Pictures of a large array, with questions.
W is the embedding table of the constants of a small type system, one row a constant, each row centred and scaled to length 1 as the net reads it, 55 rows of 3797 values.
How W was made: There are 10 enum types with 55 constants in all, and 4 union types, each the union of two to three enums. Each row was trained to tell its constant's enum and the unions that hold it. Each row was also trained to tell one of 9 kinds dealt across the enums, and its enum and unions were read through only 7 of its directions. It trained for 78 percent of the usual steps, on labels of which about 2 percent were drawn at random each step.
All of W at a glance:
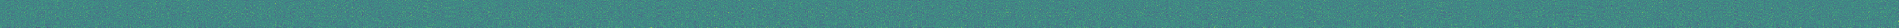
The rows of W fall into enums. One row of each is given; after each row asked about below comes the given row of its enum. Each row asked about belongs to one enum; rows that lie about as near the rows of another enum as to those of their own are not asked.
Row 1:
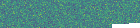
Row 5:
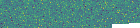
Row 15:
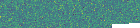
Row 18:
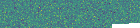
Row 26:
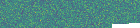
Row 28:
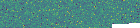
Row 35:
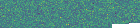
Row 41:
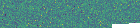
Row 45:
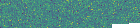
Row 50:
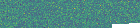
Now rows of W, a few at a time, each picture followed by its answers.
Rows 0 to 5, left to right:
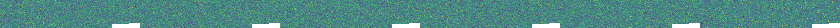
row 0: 35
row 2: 15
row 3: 45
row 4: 26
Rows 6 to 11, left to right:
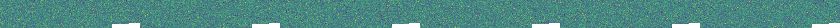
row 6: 50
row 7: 35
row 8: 45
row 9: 5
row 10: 26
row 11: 28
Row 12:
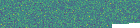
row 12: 41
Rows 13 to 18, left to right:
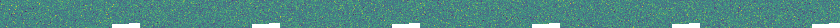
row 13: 28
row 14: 35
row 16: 15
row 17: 15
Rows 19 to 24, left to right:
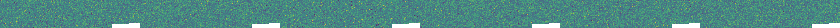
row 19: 5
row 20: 41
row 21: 18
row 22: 35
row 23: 1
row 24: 1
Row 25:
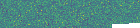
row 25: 1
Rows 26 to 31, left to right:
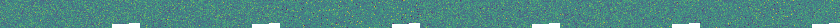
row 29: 45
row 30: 1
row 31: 1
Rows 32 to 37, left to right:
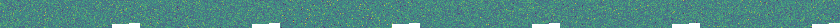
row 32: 15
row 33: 15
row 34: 28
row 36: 45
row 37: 41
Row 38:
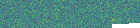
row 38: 1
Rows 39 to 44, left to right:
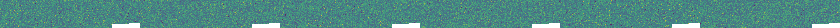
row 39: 28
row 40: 18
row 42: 18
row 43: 5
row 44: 50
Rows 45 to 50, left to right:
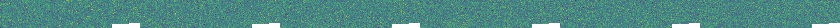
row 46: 15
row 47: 18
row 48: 18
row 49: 50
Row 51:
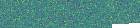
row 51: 35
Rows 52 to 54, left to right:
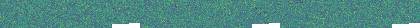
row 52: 41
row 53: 5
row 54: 35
